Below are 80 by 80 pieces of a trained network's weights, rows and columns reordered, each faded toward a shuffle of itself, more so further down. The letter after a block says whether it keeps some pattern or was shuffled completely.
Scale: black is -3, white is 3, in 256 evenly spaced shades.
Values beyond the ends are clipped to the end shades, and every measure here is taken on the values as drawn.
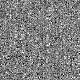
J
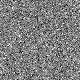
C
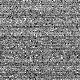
J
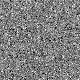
C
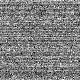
J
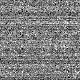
J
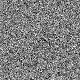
C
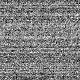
J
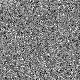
C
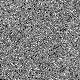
C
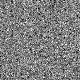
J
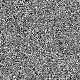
C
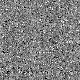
J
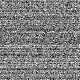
J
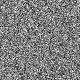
C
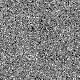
J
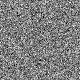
C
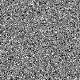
J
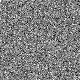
C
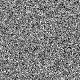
C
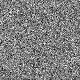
C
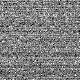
J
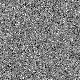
C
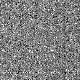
J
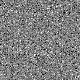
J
